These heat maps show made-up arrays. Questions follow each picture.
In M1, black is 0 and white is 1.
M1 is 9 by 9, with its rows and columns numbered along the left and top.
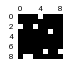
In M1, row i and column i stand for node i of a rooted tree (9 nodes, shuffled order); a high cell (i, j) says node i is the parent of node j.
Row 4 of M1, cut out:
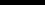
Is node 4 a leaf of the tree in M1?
yes
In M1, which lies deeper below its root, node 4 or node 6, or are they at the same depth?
the same depth
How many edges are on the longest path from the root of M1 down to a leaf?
4
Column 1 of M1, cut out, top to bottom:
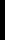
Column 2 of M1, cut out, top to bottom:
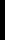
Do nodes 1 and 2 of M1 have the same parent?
yes
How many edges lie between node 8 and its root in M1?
1
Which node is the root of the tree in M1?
7
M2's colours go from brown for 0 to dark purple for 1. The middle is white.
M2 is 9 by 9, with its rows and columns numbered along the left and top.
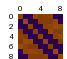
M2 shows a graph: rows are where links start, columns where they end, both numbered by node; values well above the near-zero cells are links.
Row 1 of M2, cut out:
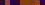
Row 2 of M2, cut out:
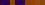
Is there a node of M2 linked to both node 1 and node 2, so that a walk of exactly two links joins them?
yes
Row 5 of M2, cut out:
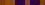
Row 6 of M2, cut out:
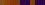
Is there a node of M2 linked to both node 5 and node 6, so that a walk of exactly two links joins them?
yes
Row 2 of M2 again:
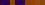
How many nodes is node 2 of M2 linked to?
4
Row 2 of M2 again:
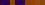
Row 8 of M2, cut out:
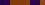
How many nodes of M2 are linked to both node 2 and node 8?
2
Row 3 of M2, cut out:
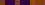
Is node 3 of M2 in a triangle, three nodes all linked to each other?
yes
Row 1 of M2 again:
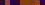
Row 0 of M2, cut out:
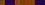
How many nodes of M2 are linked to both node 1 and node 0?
2
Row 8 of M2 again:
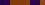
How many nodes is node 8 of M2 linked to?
4
